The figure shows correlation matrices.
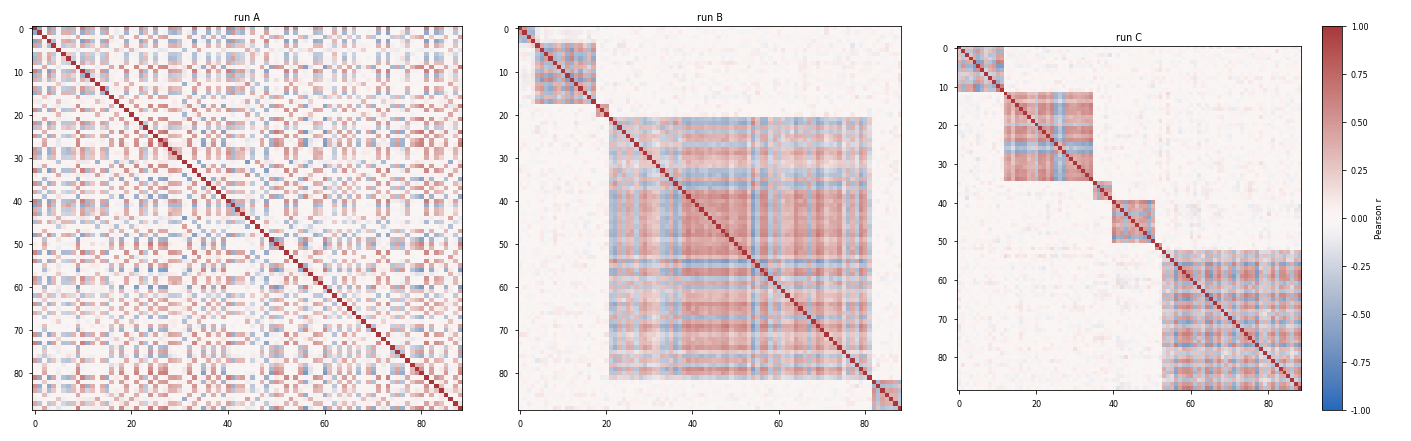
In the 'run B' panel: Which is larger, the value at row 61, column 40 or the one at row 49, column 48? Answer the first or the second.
the second
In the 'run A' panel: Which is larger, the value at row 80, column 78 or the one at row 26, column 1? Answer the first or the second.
the first
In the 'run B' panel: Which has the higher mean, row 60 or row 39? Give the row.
39
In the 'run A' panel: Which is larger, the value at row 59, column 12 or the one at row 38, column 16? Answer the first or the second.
the first
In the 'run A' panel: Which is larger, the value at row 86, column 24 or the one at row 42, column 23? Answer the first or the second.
the first
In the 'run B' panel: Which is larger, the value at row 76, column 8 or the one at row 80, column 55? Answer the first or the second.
the first
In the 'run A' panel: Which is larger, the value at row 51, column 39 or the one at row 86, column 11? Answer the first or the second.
the second
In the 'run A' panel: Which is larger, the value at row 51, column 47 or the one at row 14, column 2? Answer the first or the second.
the first
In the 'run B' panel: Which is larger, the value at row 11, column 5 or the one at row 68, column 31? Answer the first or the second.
the first
